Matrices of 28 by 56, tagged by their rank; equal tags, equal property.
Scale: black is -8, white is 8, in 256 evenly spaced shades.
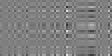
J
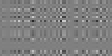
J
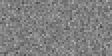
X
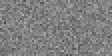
X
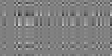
J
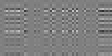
J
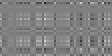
J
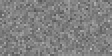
X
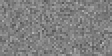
X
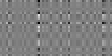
J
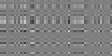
J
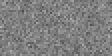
X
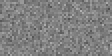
X
